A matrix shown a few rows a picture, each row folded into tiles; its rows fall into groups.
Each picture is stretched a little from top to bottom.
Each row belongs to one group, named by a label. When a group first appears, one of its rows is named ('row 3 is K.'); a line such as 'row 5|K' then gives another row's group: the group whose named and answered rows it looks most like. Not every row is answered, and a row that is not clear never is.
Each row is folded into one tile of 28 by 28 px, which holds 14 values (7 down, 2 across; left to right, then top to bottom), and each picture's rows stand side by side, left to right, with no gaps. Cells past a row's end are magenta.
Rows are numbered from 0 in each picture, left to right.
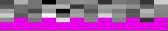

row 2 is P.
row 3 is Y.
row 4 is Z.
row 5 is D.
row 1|Y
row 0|D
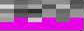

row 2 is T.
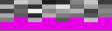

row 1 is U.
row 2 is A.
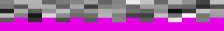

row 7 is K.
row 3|U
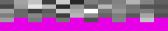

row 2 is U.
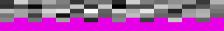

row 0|K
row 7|D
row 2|U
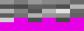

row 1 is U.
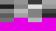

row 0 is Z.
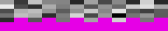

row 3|U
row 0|T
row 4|U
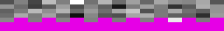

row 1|K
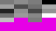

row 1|Y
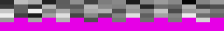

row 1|U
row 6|Y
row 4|Y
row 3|A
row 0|D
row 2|D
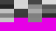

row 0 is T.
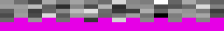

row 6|K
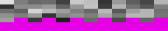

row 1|A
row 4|T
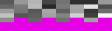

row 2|Y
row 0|D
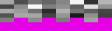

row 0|U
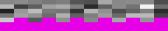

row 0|P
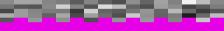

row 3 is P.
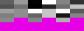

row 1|K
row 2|U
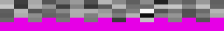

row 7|T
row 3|K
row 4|T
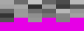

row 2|K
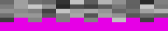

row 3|K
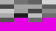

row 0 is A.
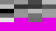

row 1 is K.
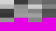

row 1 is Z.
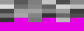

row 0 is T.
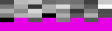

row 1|A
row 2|Z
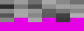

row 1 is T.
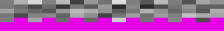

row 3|A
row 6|Y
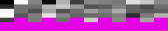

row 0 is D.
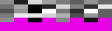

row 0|Y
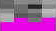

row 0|D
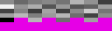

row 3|U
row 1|P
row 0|T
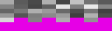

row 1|K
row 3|Z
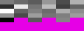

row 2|K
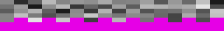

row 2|P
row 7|T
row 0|Y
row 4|P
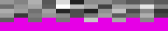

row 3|P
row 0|A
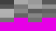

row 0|D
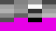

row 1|T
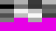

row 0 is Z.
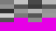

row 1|K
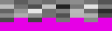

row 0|T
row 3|Z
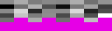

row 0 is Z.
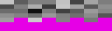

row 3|A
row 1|P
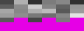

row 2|Y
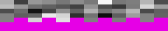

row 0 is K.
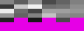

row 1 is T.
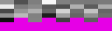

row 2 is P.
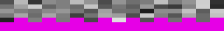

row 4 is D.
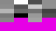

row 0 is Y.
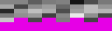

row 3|A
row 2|Y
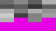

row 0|D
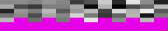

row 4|K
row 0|P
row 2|Y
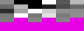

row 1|K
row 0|Y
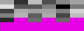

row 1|U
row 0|T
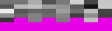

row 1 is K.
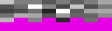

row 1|Z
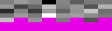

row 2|Y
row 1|Y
